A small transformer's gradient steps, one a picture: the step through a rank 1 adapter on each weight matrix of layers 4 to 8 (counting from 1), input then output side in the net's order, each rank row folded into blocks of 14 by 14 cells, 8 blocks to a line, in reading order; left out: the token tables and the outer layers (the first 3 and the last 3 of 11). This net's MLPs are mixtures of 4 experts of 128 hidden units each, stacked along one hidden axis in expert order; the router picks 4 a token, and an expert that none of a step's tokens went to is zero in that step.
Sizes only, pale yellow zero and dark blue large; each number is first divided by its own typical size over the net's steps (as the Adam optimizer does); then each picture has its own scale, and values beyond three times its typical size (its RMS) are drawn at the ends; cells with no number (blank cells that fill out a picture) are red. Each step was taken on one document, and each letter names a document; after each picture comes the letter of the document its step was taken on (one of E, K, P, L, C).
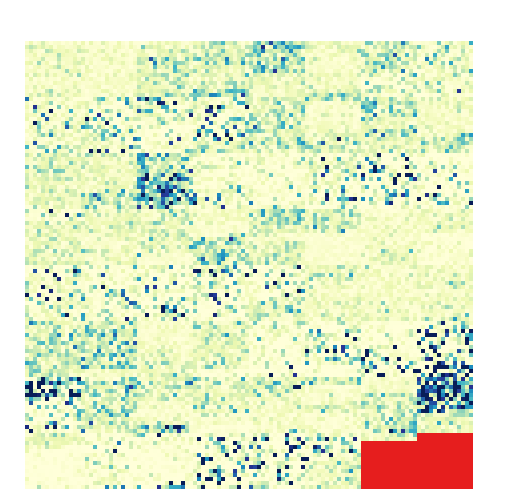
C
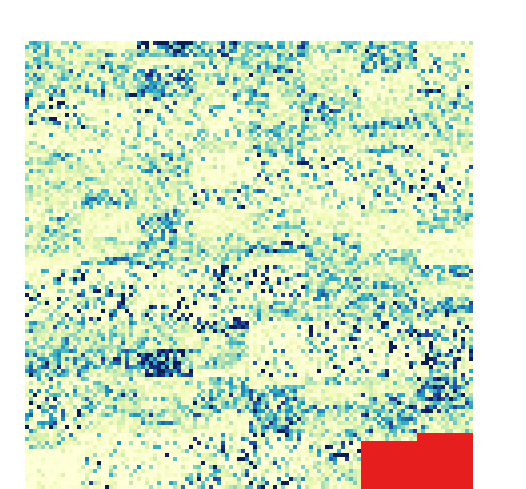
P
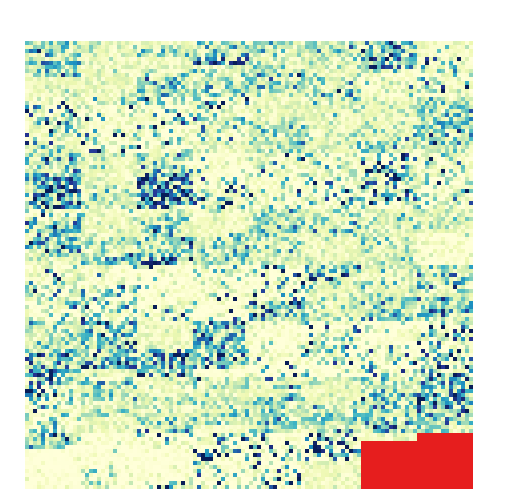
P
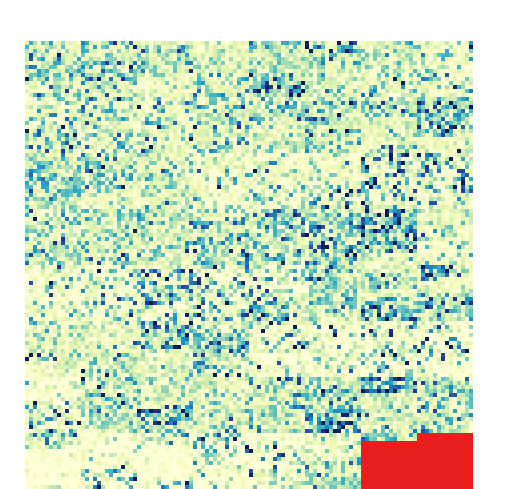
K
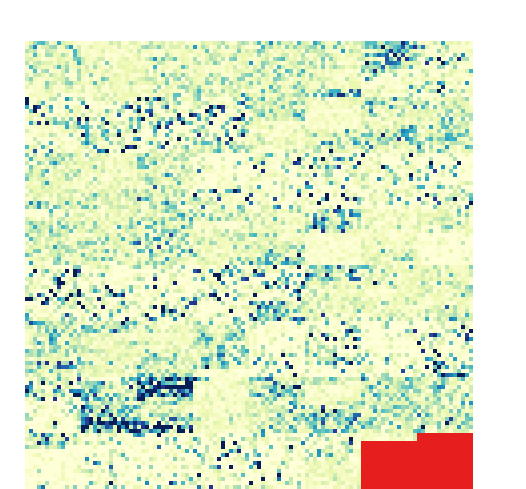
C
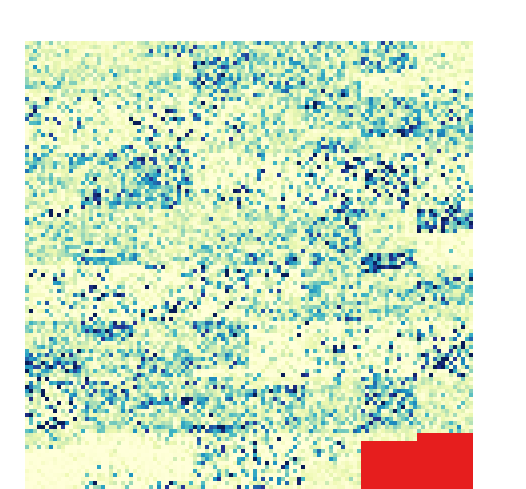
P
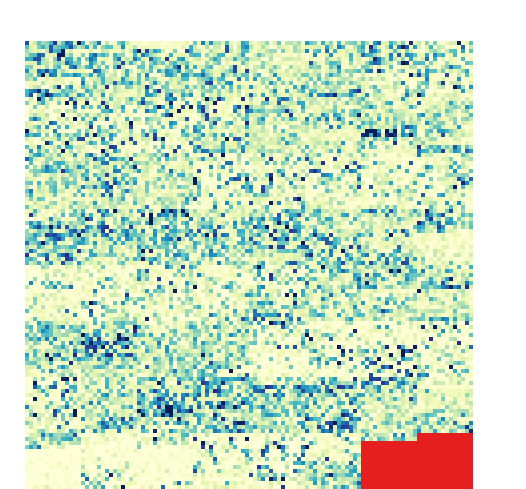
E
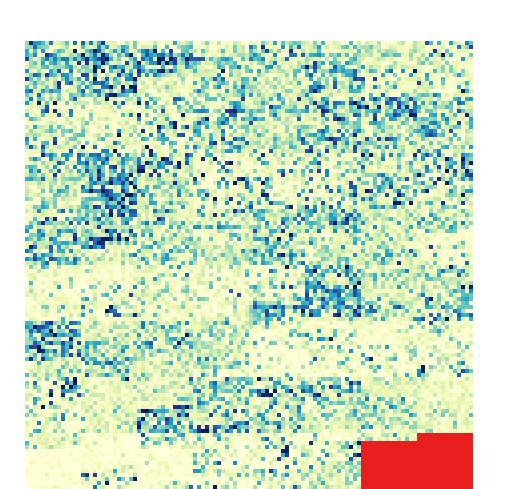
E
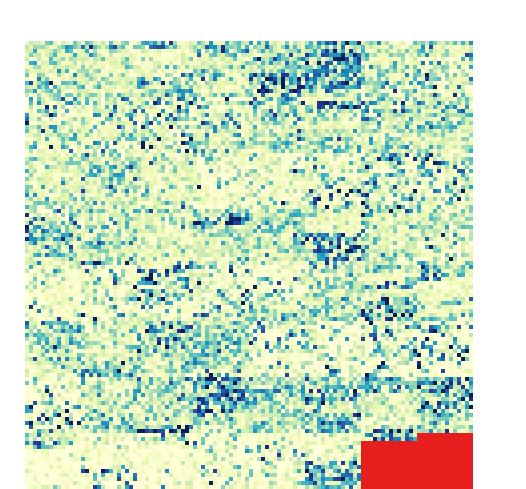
K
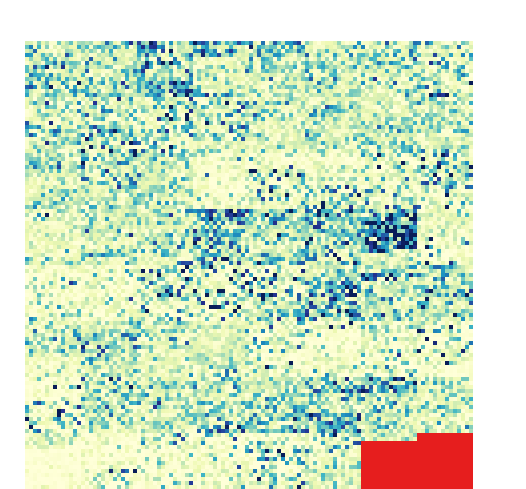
K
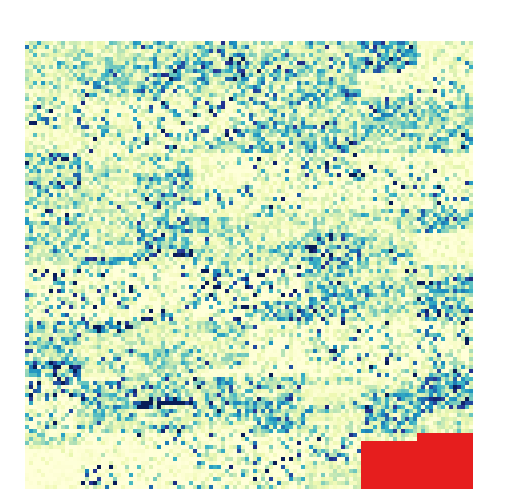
P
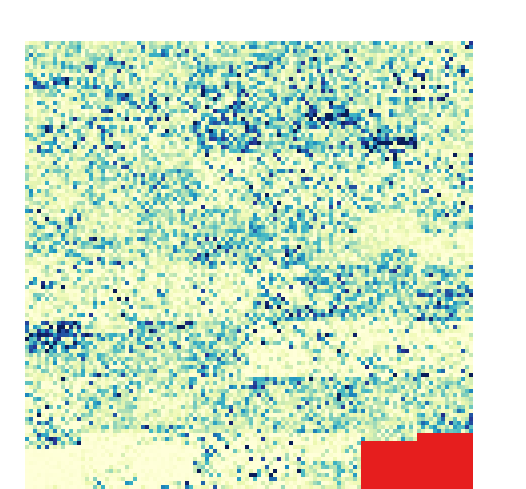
E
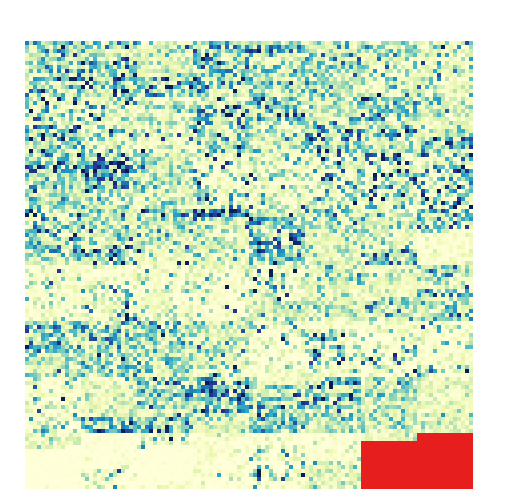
E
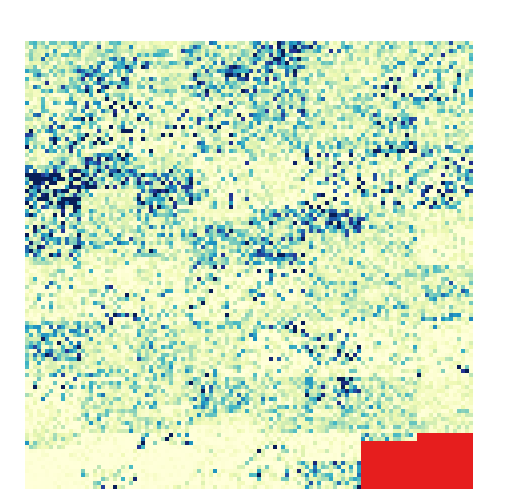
E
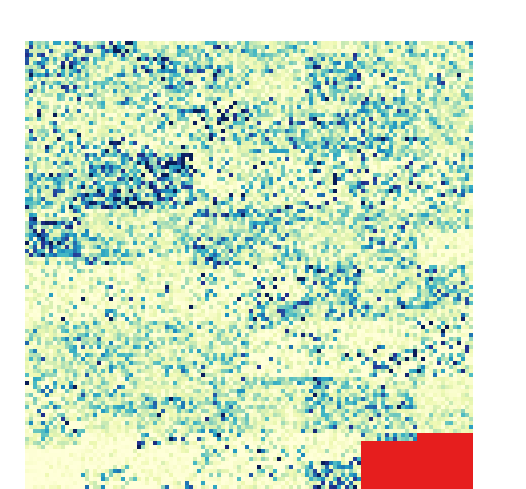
E
